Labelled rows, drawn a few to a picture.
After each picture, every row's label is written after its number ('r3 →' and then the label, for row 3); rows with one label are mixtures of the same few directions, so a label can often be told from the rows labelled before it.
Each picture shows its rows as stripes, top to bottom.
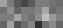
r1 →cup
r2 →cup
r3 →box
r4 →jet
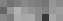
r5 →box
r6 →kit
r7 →cup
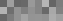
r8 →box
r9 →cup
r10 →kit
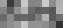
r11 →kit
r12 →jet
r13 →cup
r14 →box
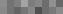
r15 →box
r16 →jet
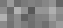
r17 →jet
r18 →box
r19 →cup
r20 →box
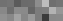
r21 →cup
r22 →box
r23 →cup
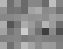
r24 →cup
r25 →jet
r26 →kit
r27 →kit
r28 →box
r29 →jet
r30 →kit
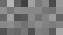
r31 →box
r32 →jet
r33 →jet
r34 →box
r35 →kit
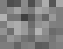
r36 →kit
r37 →jet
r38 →cup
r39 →jet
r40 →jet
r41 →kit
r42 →jet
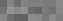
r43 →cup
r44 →jet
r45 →jet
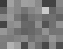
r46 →cup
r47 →box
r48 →kit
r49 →kit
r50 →cup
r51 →box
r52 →kit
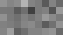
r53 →box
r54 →kit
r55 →cup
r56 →box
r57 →jet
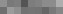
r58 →box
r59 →kit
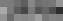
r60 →box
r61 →kit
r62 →jet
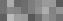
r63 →jet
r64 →box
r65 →jet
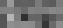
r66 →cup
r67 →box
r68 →kit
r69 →cup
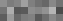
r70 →box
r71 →jet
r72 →jet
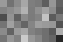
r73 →box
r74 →box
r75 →cup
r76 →jet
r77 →jet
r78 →box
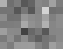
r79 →cup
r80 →cup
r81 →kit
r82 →cup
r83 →cup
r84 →jet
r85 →cup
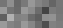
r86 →box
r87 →box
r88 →jet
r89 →box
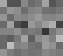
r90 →kit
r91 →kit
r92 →jet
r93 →jet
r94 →cup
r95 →kit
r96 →jet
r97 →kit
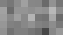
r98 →box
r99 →cup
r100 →kit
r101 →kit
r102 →box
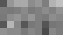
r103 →kit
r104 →kit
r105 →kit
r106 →kit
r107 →cup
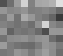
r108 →kit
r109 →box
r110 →box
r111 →cup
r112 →box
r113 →box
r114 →cup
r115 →box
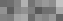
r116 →kit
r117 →jet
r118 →box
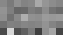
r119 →jet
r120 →kit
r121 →kit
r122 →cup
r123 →jet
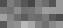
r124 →kit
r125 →box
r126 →kit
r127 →cup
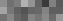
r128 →box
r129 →kit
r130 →box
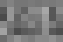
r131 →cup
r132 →box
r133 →cup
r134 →kit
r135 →kit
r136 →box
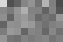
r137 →kit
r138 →box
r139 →jet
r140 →cup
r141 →kit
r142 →kit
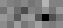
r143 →cup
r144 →box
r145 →box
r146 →jet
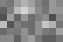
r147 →cup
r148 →cup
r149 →cup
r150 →cup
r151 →kit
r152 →box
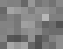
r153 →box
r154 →jet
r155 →cup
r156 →box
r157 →box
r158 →jet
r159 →jet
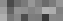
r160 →jet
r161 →cup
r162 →cup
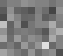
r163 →cup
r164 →kit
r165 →kit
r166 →cup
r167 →box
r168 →cup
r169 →cup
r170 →kit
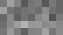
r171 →kit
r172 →kit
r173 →cup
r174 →cup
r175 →box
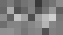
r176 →jet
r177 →jet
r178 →box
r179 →box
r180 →cup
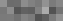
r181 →kit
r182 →cup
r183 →jet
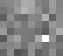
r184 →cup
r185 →cup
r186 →box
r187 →cup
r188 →box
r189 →box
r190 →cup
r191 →jet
